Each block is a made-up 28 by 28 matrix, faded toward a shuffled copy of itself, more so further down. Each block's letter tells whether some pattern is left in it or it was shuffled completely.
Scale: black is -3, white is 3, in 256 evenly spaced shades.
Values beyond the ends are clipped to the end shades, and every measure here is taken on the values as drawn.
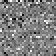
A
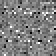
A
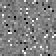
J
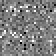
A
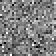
J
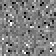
J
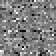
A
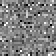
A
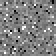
J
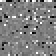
A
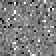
J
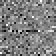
A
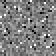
J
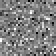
J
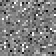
J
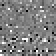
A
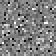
J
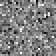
J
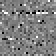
A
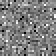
J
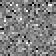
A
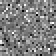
J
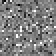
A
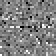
A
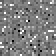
J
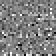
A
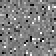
J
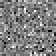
J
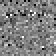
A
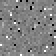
J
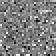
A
